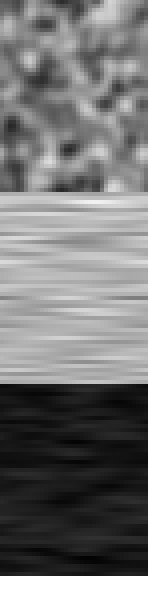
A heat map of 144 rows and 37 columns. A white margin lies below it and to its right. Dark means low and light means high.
The table splits into 3 rows of 1 panel. Panel 1,1: middling, blotchy, strong in contrast. Panel 2,1: high, streaked across. Panel 3,1: very low, streaked across, faint in contrast.
